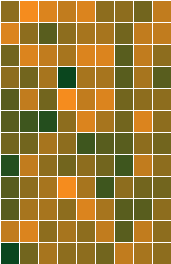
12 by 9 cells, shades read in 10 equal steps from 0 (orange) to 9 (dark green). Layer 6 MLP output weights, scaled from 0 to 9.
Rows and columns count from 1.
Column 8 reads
5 2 2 3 4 1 4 2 5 6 2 3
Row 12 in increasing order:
2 3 3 4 4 4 5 5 9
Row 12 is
9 5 3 4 4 5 2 3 4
